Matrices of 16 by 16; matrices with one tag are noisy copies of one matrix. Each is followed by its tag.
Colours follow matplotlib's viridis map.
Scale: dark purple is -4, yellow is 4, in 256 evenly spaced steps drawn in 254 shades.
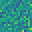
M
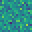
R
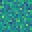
R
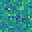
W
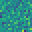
M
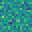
R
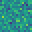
R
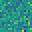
M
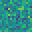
W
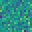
M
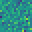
M
